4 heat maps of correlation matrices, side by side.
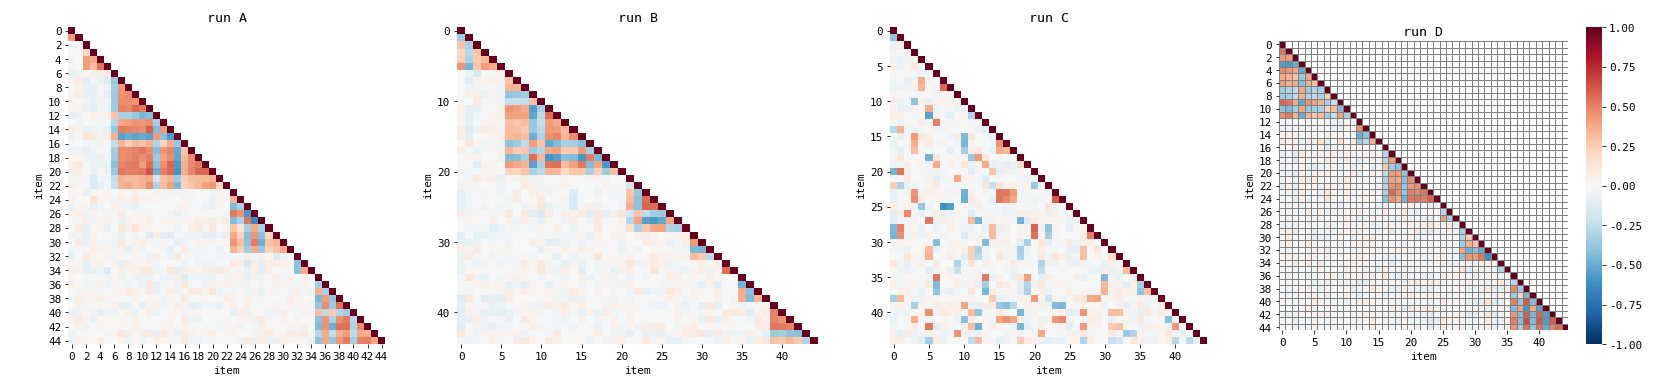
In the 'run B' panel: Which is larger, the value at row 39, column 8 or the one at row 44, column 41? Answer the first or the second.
the second
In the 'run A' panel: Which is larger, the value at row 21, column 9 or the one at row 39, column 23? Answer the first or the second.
the first
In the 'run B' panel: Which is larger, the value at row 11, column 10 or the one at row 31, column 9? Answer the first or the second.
the second
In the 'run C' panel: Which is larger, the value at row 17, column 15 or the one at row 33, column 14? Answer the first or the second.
the first
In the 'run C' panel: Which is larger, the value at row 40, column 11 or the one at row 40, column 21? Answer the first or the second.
the first
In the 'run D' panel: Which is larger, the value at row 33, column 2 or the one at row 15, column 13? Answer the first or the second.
the first
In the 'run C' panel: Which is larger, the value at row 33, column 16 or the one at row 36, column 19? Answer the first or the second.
the first
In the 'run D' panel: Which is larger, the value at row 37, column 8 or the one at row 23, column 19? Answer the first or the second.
the first
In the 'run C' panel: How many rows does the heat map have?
45
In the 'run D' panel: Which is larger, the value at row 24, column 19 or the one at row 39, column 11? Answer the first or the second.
the second
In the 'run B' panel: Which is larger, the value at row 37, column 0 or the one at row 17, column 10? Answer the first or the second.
the first
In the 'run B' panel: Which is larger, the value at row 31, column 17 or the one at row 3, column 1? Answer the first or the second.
the first
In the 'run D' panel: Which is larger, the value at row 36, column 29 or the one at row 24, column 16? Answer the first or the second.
the first
